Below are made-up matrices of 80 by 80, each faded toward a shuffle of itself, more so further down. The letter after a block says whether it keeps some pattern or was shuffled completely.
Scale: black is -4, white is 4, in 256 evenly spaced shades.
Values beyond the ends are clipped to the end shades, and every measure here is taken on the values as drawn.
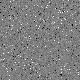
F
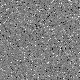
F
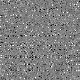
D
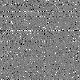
D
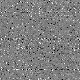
D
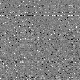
D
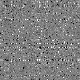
D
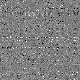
D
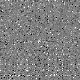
D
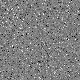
F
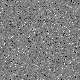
F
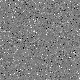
F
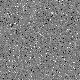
F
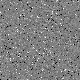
F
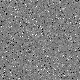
F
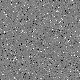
F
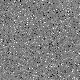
F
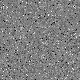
F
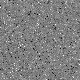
F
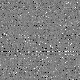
D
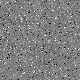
F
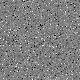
F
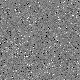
F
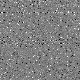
D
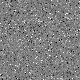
F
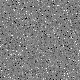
F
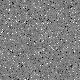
F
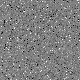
F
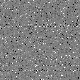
D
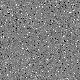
F
